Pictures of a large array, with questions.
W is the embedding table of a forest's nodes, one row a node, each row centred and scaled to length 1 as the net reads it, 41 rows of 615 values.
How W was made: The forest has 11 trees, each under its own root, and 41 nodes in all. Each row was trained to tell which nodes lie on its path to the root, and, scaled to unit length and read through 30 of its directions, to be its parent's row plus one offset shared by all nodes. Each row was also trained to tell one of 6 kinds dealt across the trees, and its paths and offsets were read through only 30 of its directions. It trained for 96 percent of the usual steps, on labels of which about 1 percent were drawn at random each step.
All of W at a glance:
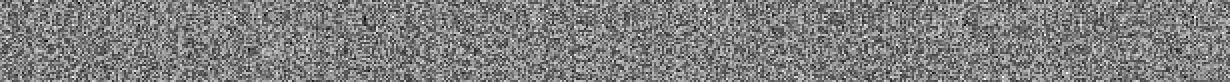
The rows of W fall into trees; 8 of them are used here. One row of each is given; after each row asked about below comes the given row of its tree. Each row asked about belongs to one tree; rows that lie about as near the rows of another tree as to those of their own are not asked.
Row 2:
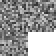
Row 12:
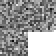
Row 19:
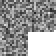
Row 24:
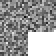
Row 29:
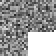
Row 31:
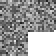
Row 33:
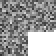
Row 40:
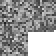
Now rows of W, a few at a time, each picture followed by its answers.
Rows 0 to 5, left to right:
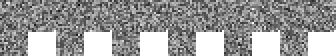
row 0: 24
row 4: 33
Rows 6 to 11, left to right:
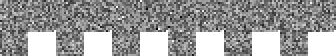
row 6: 33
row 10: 12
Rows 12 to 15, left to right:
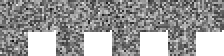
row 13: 40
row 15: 19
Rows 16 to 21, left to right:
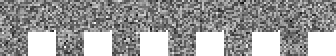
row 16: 33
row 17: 12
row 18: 33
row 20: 29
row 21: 2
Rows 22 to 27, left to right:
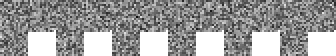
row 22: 24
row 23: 19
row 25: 31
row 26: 19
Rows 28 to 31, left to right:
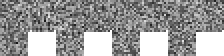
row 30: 24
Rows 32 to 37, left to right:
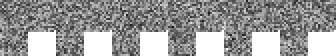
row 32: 19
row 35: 2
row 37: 2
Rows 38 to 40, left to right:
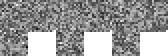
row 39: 24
